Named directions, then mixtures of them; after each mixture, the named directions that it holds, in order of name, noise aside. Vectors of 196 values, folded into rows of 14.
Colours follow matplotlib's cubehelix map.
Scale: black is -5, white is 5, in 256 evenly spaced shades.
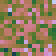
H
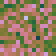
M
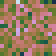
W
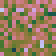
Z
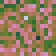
M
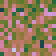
Z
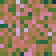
W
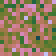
H, M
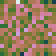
W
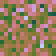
M, Z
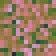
H, W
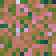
W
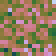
H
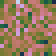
W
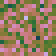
M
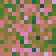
H, M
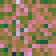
H, W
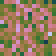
M, W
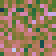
Z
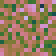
M, Z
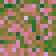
M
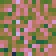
H, W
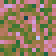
M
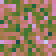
M, W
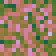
M, W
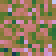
H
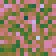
M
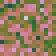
M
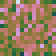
W, Z
